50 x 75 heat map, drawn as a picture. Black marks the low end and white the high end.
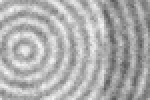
Seam: vertical, 70% of the way across, the left part higher. Rings: centred on the middle left. Average level on the scale: 70%.
